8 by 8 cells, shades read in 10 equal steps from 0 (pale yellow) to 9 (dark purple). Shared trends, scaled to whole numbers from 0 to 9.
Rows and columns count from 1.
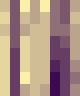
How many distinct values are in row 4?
5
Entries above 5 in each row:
2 2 1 3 3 3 3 3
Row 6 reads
1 7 1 2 2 8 7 4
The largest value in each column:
2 7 3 3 3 9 7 5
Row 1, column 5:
0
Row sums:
25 27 28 28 30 32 33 36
